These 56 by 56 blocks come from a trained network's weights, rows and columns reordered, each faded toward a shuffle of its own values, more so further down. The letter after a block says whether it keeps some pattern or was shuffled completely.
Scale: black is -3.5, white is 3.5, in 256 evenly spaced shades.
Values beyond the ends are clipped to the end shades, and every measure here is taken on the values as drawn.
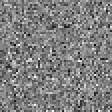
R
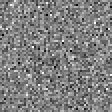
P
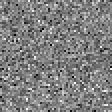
P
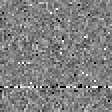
R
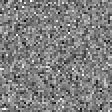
P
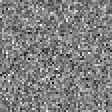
P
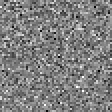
P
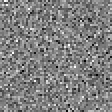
P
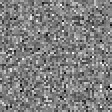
R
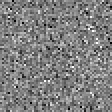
P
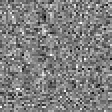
R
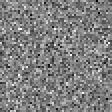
P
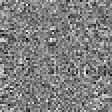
R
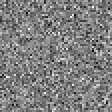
P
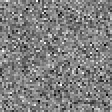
P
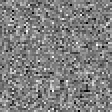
R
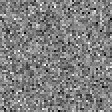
P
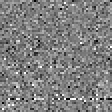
R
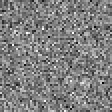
P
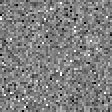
P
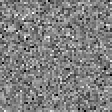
P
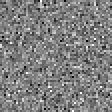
P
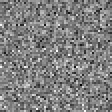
R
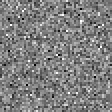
P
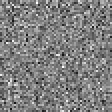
R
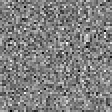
R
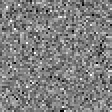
P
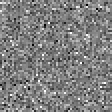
P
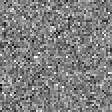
P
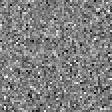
P
